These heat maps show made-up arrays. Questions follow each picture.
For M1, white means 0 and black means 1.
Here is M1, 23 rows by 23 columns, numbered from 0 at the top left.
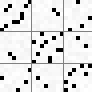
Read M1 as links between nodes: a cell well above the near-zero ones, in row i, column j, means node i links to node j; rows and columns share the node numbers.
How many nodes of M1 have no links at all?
0
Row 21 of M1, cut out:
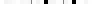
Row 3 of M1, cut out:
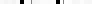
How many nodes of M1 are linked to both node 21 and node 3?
0
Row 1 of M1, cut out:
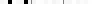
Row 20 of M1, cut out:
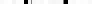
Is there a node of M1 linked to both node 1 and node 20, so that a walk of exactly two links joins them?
yes
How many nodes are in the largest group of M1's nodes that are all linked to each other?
2
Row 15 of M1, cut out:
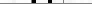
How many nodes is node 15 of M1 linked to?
2
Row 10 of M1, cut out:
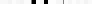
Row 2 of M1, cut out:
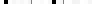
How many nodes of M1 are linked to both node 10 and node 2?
0
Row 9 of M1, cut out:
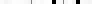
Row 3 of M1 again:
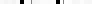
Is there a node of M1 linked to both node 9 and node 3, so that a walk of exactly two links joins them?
no
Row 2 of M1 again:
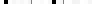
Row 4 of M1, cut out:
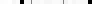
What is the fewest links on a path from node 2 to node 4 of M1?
6
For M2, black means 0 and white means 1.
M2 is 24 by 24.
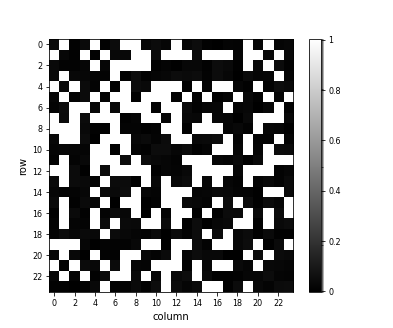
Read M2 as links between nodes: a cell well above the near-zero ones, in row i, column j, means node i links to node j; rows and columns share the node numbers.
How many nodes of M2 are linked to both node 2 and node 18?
0
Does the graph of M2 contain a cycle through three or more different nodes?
yes
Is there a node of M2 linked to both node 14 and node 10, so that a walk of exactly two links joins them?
yes
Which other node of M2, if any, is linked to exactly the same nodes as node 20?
node 0
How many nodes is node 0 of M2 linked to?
7
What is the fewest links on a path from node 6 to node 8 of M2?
1
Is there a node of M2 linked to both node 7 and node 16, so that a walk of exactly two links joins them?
yes
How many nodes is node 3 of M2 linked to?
3
